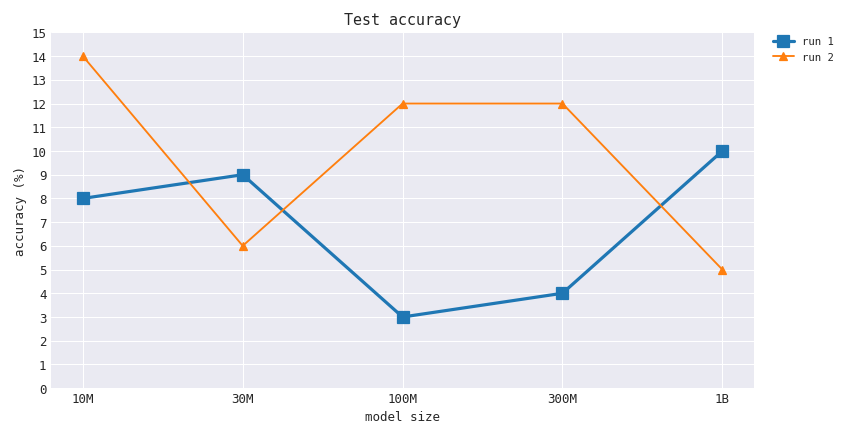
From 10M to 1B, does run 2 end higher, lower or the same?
lower
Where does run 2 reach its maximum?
10M
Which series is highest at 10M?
run 2
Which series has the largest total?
run 2
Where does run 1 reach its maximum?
1B
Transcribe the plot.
Title: Test accuracy
x-axis: model size, ticks 10M 30M 100M 300M 1B
y-axis: accuracy (%), ticks 0 1 2 3 4 5 6 7 8 9 10 11 12 13 14 15
Legend: run 1, run 2
Values:
run 1: 8 9 3 4 10
run 2: 14 6 12 12 5
